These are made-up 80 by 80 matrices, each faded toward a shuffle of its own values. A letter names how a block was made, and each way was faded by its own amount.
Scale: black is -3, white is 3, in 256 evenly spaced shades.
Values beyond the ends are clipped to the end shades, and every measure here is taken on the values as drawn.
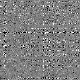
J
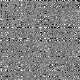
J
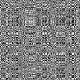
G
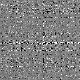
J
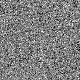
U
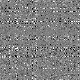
J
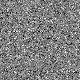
U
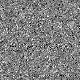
U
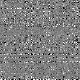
J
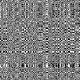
G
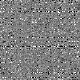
J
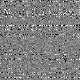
J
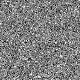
U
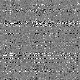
J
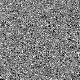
U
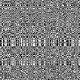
G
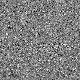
U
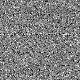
U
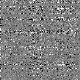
J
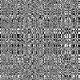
G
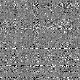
J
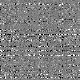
J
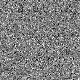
U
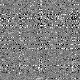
J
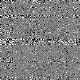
J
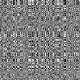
G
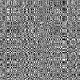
G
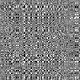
G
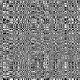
G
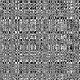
G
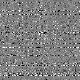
J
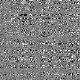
J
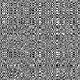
G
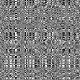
G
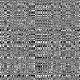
G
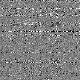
J
